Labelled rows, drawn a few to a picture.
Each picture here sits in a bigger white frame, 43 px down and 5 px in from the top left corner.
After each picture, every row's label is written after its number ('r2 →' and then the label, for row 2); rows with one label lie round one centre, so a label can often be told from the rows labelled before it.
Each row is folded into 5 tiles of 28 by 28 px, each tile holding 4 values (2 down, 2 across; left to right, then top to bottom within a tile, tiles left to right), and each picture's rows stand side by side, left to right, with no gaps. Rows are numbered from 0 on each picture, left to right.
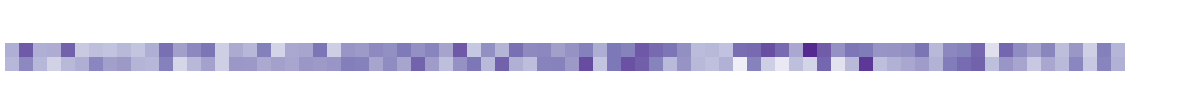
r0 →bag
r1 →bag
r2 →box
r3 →box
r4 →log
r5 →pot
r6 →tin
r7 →bag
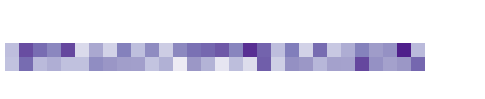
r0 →bag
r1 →pot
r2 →box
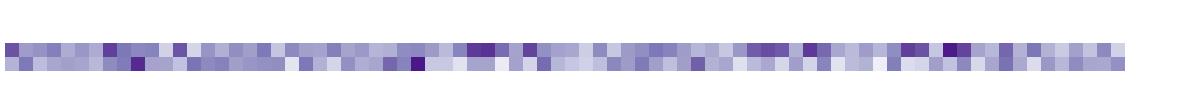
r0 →tin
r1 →box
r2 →tin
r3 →pot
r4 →box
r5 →pot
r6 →pot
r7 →bag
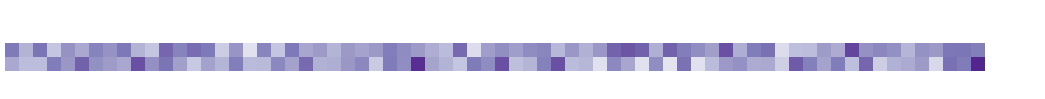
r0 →box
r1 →bag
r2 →tin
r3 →box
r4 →pot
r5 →bag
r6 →tin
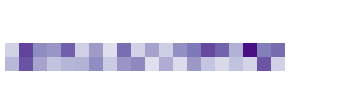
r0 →bag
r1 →pot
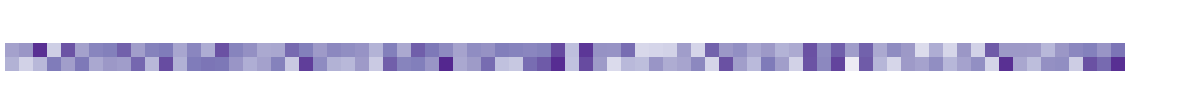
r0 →box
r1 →log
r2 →tin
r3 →tin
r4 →bag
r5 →tin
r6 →bag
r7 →tin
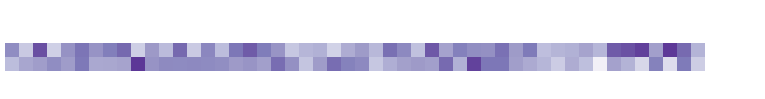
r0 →box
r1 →box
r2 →box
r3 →log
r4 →pot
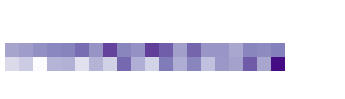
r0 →pot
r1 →tin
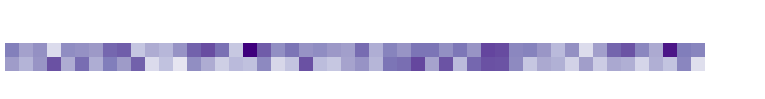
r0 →box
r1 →pot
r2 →tin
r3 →log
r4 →pot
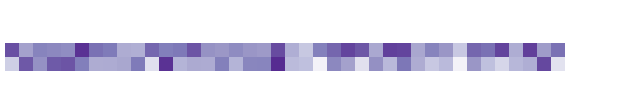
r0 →log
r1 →tin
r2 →pot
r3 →pot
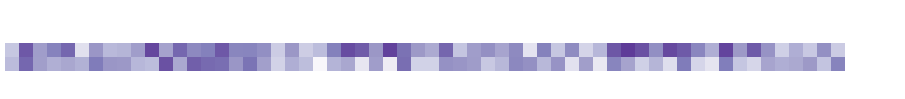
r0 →bag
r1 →log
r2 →pot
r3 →bag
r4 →pot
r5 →bag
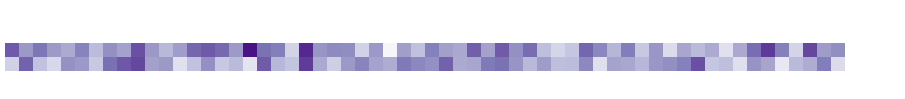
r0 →tin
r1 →pot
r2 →bag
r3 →log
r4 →bag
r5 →pot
